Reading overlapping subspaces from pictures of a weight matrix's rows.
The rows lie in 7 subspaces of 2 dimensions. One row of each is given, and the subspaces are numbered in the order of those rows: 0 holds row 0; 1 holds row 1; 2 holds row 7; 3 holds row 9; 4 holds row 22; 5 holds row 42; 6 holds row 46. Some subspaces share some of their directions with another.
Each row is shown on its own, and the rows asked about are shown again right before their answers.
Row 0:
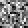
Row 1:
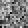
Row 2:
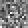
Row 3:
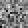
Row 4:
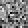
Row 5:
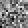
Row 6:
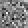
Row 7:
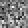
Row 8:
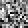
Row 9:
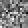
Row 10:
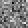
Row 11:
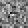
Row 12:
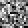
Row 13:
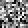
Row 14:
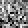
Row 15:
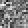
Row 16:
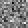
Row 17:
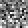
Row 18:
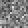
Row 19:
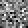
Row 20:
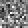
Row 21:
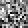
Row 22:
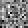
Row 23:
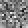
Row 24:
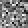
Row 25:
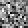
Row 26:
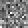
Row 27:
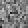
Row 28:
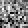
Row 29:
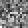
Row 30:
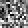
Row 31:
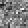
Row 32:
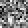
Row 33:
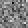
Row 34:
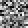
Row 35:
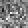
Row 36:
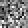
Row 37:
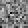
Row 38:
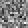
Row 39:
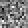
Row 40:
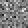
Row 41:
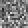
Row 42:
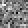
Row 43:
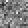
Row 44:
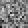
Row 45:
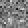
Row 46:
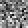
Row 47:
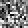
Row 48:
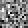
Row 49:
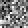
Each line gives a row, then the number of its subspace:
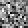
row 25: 0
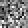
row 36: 2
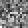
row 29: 3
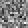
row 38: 1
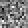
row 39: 2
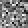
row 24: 3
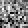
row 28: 5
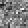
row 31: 5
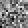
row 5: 3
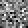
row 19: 6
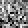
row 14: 5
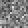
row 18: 1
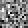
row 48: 4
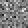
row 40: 6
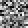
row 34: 2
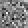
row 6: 3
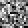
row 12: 0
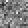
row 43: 5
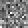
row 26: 4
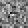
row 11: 0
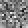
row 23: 6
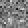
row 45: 4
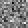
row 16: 1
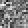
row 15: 5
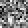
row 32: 4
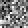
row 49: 1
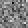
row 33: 1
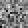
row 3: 3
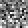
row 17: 6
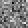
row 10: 1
